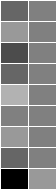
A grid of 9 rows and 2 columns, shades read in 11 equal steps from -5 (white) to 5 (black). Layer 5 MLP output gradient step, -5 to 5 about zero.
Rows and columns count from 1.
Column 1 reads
1 -1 2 1 -2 0 -1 1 5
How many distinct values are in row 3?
2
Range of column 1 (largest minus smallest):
7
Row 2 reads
-1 0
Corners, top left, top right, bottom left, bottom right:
1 0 5 -1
